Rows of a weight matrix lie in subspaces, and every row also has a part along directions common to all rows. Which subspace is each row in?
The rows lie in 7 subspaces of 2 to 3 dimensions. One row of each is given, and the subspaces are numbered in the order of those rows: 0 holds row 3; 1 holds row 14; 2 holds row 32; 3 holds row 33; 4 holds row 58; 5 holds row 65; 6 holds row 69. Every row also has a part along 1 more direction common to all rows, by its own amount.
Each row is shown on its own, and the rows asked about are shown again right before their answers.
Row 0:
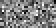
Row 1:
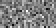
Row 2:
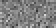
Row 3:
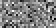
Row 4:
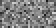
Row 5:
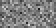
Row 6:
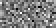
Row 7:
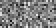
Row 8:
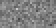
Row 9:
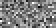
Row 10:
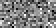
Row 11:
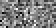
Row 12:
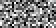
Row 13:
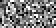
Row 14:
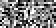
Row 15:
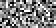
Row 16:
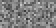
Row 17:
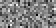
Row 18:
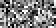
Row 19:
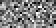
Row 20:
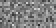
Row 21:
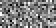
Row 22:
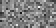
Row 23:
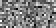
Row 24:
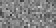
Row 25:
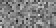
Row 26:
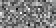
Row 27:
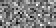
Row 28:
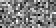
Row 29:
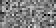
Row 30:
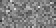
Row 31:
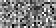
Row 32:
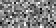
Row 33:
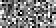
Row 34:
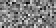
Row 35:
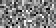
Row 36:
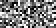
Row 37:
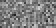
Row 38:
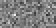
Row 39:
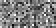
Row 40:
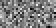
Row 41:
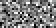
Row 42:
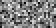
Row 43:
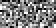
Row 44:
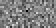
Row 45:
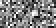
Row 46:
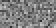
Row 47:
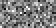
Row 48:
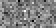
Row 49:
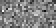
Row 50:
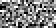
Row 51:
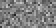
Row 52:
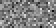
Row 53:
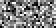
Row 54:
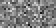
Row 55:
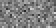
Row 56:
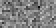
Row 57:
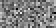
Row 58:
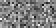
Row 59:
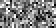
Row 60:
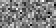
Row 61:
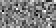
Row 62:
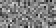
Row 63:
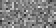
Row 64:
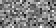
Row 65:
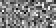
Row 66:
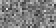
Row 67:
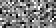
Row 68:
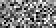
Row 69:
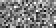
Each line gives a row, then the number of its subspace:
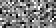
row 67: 0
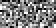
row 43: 6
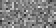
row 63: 2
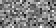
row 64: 2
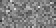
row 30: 0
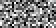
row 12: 2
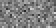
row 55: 3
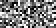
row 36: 1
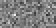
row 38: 4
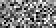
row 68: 6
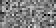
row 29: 5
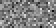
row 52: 2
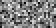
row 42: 3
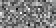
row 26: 0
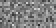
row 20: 4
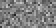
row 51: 4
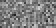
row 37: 4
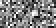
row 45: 5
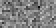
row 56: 0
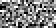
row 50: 6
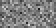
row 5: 0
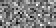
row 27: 3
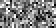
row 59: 5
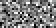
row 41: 3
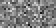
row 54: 0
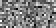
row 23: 1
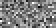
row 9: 4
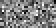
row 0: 5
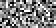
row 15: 4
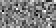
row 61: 5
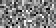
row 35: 2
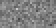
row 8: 6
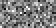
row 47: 0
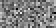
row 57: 3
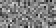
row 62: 1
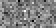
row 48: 1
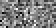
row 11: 1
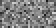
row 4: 3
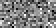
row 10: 2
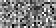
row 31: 4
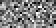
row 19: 6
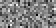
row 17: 1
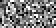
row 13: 0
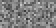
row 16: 3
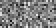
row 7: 1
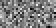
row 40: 3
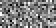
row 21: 1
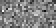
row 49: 5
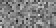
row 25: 3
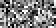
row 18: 5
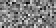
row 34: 3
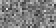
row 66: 5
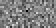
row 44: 2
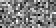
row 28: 3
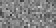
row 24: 0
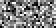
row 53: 0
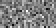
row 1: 2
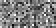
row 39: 4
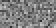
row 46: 6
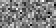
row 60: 5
